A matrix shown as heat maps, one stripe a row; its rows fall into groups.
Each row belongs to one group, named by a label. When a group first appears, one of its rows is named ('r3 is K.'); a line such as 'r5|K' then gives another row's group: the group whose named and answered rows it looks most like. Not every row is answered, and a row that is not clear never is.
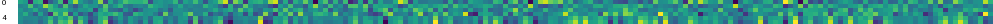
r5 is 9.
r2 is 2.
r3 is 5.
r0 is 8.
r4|9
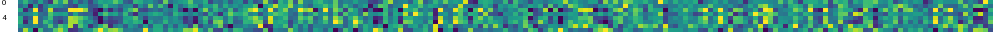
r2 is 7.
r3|2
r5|7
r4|7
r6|9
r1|2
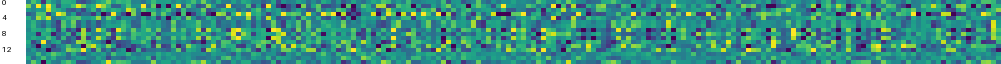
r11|2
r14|7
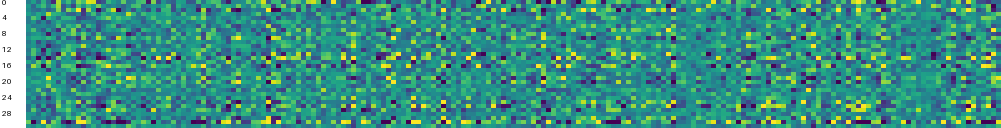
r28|8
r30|7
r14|2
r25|9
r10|2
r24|2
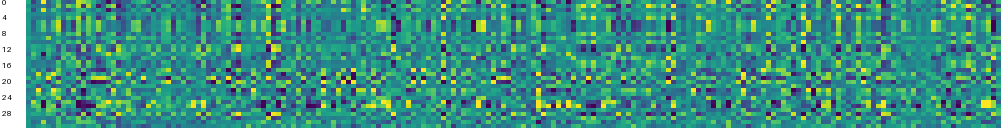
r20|2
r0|7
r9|8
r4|9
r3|9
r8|9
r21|8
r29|9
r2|7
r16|9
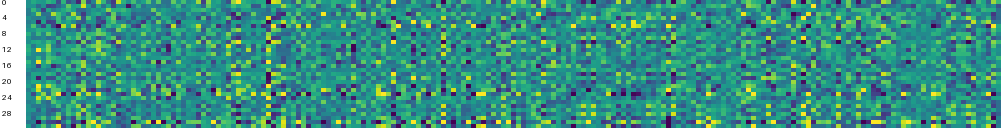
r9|9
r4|9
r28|9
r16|8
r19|2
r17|9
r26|9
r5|2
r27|8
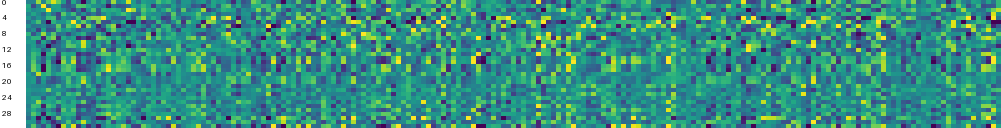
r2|8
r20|8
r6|9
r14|5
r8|7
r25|2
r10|8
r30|8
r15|5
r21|9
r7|2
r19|8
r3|5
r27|5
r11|8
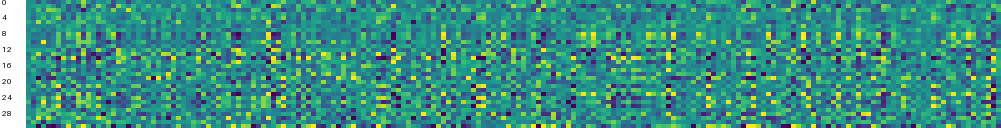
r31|8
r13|2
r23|9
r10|7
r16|7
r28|2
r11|9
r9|9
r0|8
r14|5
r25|7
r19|2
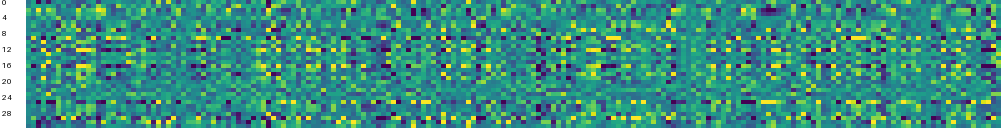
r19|7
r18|9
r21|8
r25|2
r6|5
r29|5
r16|7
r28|9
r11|5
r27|7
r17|7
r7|9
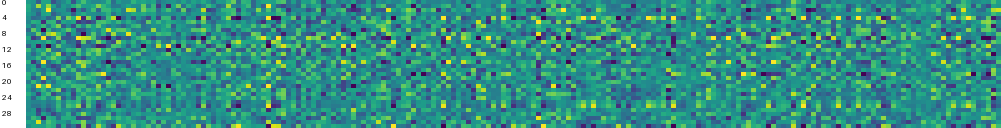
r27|2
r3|8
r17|5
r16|8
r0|8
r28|8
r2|8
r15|7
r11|2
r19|7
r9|7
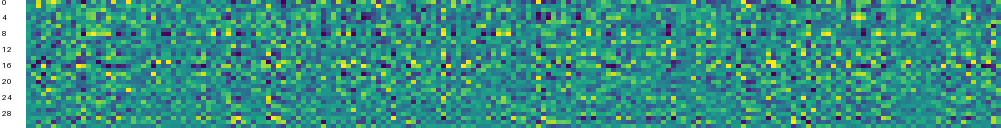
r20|2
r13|9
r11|8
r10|5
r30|8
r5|8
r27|8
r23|7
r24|9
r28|9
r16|7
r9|7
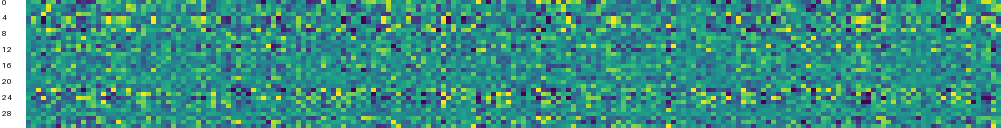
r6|5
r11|9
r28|7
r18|5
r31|5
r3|7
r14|2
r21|9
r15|2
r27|5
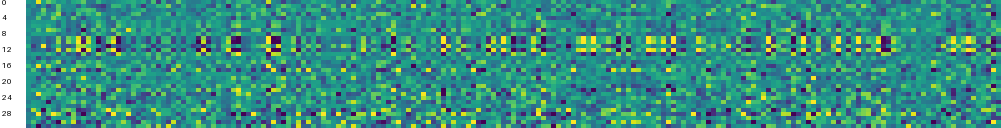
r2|7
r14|2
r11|7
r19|8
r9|9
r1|2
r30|5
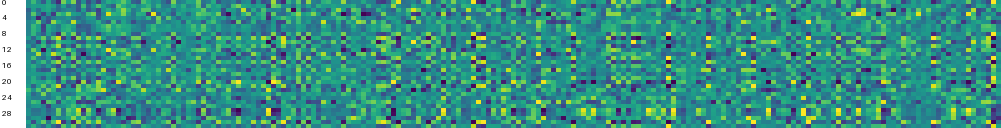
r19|5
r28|9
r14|5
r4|2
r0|5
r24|9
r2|2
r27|9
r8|5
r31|5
